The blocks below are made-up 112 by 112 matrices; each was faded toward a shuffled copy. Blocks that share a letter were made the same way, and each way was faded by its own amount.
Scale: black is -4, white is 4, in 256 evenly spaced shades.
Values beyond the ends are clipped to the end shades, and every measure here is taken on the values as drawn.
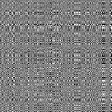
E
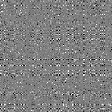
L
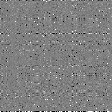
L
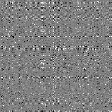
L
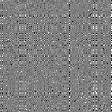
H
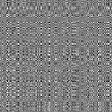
E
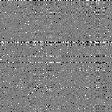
L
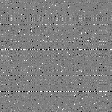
L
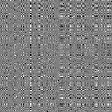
H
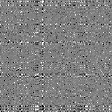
L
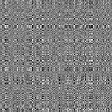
E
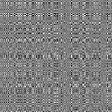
E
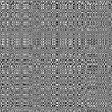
E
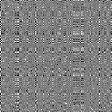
H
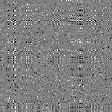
L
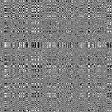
H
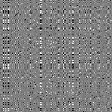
H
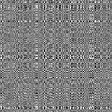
E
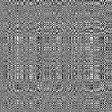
E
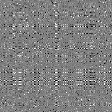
L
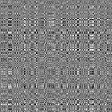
E
